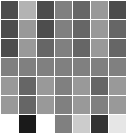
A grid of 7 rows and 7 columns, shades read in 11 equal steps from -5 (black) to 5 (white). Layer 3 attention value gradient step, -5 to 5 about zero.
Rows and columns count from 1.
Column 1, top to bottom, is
-2 -2 -2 0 1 1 5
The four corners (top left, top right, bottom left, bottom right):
-2 -2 5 4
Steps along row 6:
down up down up down up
